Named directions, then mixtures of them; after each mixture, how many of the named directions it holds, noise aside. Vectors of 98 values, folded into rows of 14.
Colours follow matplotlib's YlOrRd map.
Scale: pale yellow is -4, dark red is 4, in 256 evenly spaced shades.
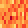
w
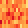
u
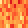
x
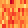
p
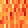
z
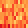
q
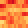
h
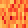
one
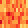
one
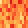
one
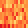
one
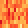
two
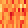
two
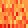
one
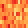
two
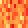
one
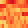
two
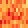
one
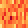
one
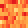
two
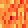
one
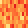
one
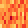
one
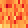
one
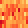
three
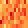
two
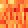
three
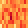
three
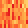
three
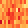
two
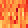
three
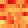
one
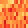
three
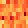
three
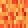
three
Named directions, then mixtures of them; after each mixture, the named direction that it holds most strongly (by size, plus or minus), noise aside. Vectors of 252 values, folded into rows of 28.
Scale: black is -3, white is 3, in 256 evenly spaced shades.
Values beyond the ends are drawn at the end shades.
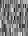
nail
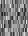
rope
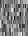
nail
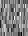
nail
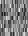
rope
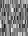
nail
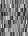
rope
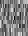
nail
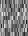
rope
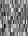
rope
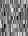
nail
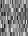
rope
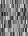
rope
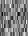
rope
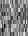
rope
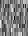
nail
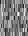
rope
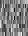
nail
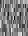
nail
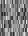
rope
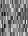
rope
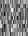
nail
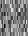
rope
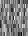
nail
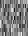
nail
